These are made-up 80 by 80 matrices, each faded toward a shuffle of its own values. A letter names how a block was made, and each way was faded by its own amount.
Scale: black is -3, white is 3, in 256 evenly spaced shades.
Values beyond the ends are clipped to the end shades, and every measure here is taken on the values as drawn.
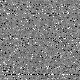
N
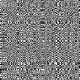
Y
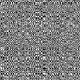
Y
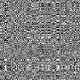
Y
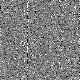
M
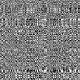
Y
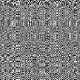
Y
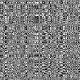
Y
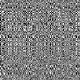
Y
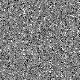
M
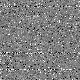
N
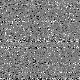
N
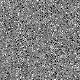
M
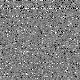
N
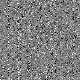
M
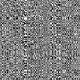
Y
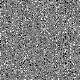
M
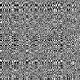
Y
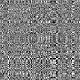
Y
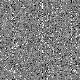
M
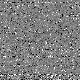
N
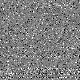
N
